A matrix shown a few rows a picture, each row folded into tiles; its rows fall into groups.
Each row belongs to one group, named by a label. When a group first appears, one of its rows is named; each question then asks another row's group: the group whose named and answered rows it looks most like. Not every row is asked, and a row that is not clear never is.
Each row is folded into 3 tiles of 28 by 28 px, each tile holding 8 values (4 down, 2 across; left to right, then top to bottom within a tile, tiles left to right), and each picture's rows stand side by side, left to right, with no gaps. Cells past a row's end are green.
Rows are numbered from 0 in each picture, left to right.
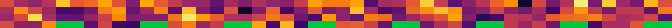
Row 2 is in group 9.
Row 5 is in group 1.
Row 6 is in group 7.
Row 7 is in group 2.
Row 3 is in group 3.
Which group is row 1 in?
1
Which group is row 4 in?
1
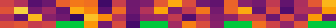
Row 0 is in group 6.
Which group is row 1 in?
7
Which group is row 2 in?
1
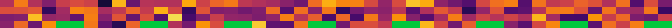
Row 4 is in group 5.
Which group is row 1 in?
7
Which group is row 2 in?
2
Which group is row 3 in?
6
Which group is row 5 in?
6
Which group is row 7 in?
9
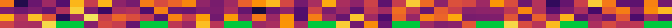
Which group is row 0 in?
7
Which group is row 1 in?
2
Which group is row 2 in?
5
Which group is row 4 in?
3
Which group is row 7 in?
1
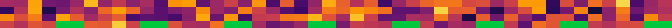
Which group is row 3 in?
7
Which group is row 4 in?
9
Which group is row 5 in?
9
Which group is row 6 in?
2
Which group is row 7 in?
5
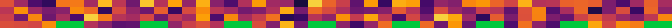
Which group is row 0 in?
6
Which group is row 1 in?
2
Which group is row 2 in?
5
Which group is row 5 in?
3
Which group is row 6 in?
1
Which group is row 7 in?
3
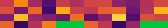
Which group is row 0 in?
3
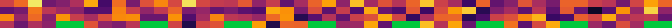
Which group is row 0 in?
5
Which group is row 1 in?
7
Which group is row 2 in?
2
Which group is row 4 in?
2
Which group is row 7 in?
3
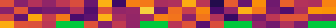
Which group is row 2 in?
1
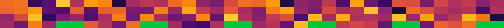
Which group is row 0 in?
1
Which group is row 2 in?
6
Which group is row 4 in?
2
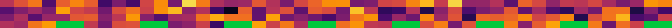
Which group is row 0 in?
3
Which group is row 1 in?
7
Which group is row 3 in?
3
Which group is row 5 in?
5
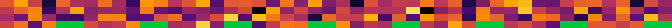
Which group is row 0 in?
1
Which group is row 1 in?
3
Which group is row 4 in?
7
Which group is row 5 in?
5
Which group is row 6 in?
1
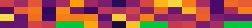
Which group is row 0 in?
5
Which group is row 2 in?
1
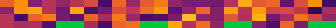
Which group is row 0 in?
1
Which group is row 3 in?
2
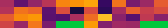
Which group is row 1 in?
7
